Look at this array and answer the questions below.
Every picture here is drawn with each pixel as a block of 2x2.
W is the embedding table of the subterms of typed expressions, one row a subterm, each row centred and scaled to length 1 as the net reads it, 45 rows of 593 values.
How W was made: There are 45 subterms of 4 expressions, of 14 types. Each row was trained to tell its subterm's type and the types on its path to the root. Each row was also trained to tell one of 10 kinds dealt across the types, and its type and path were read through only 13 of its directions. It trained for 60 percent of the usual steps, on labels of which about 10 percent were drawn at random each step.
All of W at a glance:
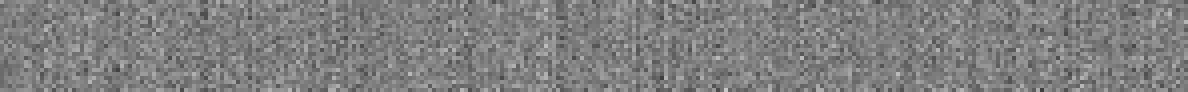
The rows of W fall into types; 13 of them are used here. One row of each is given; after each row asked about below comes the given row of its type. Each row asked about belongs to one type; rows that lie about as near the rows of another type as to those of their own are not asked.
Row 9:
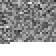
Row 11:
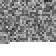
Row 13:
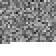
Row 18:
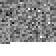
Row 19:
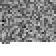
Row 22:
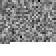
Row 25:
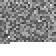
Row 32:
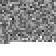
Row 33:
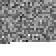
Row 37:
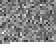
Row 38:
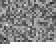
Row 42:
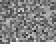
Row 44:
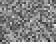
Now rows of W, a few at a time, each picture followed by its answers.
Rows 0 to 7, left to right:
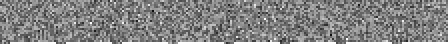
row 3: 32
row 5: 22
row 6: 44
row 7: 44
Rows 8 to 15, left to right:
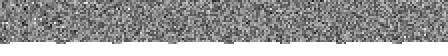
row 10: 22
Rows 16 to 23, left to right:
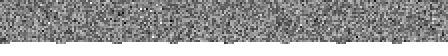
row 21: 11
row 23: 22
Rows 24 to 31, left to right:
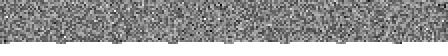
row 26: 44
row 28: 32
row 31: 38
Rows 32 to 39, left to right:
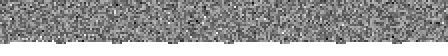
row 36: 38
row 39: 9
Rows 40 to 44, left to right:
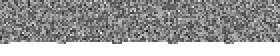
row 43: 19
